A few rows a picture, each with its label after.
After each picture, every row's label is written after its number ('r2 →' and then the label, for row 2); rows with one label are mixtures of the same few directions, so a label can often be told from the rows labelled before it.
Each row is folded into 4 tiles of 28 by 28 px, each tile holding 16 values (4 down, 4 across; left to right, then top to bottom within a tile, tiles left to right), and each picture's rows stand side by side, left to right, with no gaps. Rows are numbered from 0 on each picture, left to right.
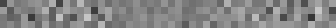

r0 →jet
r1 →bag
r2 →jet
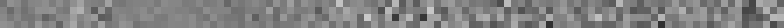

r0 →bag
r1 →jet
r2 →jet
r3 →jet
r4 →jet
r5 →jet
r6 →bag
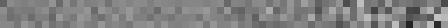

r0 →jet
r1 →jet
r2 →jet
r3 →bag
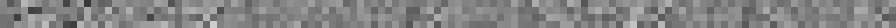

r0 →bag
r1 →jet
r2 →bag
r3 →bag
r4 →bag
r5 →bag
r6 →bag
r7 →bag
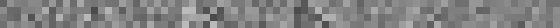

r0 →jet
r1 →bag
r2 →bag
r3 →bag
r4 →bag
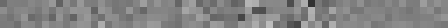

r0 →jet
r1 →bag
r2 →bag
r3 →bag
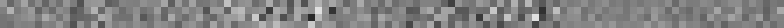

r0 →bag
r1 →jet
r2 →jet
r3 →bag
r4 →jet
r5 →jet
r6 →jet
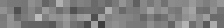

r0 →jet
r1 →bag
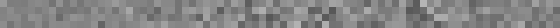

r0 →jet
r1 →jet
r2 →bag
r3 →bag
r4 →bag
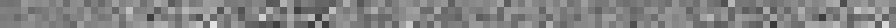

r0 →bag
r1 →jet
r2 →jet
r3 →bag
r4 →jet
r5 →bag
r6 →jet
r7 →jet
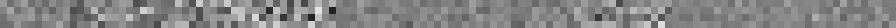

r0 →bag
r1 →bag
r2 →jet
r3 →bag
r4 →bag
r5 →jet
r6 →jet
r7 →jet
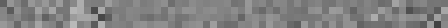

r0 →bag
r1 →jet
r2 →bag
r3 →jet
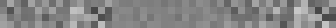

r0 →bag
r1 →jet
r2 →bag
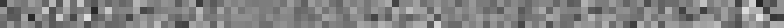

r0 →jet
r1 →bag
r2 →bag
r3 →jet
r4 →bag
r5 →bag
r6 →bag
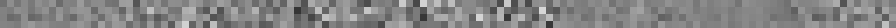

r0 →jet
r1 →bag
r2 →bag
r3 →bag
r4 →jet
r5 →bag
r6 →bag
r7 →jet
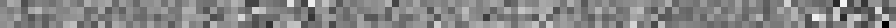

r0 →bag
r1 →bag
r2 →bag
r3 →jet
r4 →jet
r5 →bag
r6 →jet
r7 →jet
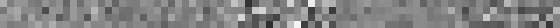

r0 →jet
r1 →jet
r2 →bag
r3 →bag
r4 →jet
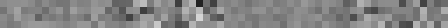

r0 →jet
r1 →bag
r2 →bag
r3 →bag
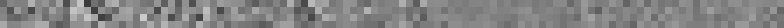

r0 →bag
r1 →jet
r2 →bag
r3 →bag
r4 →bag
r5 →bag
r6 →bag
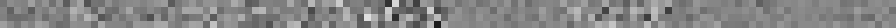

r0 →bag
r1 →jet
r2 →bag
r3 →jet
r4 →jet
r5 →jet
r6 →bag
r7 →jet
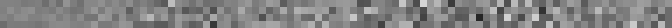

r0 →bag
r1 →jet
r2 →jet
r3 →bag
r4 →jet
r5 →bag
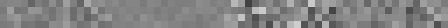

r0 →bag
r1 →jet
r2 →bag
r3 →bag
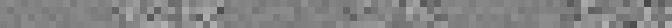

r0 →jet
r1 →jet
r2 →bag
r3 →bag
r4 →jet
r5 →bag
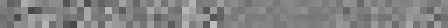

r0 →bag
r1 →bag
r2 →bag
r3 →bag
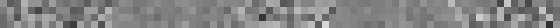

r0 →bag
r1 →bag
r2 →jet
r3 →bag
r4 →jet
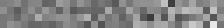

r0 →jet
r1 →jet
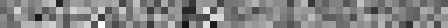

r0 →jet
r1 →bag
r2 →bag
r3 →bag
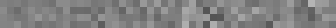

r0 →jet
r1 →bag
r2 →bag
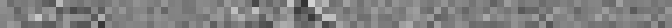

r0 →jet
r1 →bag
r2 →bag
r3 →bag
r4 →jet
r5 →jet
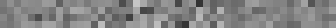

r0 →jet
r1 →bag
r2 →bag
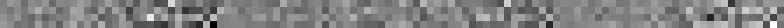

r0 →bag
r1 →jet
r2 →jet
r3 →bag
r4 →jet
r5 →jet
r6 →jet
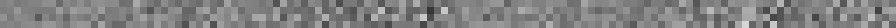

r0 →jet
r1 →bag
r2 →jet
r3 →jet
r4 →jet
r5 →bag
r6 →bag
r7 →jet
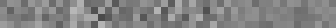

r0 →bag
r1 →jet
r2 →bag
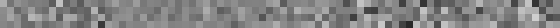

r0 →jet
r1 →jet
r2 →jet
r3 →bag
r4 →bag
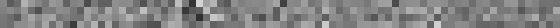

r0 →bag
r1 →bag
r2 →jet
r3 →jet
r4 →jet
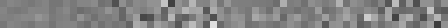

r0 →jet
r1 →jet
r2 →jet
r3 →jet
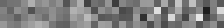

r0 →bag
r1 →jet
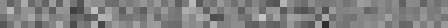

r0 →bag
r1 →bag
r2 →jet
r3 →bag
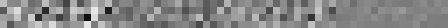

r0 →jet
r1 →jet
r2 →jet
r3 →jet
